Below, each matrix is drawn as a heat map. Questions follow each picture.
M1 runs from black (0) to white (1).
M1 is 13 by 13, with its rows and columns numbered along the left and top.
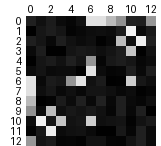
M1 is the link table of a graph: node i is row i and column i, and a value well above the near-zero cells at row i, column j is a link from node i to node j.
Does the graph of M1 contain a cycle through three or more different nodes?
no
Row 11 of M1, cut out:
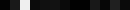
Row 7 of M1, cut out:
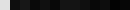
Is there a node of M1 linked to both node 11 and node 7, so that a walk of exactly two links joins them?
no
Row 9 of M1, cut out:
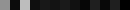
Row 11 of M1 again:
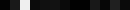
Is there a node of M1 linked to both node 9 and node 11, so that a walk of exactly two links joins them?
yes
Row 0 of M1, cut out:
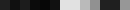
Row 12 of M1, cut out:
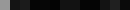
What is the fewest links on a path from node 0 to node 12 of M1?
1
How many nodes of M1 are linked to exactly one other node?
8
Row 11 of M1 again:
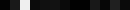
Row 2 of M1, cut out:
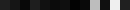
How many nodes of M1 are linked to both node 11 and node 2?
0
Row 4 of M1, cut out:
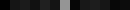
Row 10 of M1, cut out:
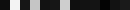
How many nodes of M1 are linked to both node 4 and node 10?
1
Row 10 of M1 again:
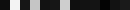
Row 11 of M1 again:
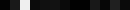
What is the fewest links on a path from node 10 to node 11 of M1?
5
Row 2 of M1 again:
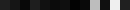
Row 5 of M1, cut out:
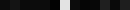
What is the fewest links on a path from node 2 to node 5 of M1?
4
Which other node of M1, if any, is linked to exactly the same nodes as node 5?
node 4
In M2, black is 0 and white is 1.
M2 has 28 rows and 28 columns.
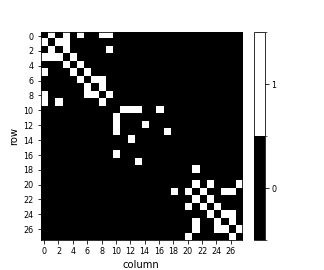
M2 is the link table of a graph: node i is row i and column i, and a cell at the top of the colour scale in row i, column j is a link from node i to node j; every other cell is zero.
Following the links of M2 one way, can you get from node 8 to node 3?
yes
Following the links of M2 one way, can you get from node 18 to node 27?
yes
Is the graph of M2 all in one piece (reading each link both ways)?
no
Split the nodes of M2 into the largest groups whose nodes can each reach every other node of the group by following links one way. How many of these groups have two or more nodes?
3
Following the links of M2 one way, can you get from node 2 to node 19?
no
